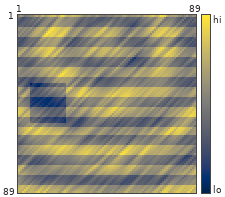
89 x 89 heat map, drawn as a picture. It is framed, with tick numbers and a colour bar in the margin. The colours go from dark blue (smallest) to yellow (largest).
Odd patch: lower, in the middle left. Stripes: horizontal, repeating 9 times. Rings: centred on the top middle. Ninth with the lowest average: middle left. Slope: none.
